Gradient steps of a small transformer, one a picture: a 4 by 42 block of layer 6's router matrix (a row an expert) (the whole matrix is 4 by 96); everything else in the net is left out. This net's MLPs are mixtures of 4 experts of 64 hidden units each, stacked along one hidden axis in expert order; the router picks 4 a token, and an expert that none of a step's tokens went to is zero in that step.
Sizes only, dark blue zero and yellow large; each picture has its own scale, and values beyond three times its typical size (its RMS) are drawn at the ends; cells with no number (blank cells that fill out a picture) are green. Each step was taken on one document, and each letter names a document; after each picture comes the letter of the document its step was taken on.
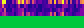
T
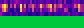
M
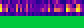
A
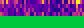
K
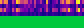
A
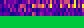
T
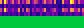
T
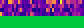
T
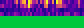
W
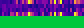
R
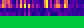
W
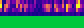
A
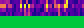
W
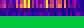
W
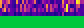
A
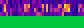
K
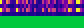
A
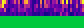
T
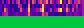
K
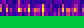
K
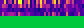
R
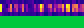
M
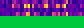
W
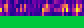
K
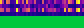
A
